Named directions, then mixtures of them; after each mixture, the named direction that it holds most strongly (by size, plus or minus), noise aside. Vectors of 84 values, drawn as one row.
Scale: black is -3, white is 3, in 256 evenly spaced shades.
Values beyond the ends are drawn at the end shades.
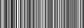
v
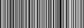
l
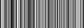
v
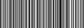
l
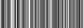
v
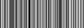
l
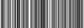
v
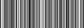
v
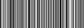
l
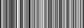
v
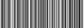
l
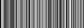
l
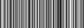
l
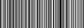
l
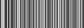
v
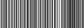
l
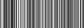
v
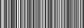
v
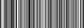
v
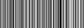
l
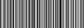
l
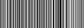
l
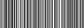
v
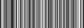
v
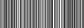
v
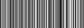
l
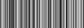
l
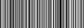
l
